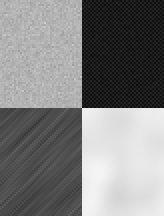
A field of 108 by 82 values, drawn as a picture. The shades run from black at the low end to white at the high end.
The table splits into 2 rows of 2 panels. Panel 1,1: high, fine-grained, faint in contrast. Panel 1,2: very low, checkered, faint in contrast. Panel 2,1: low, slanting up to the right, faint in contrast. Panel 2,2: very high, smooth, faint in contrast.
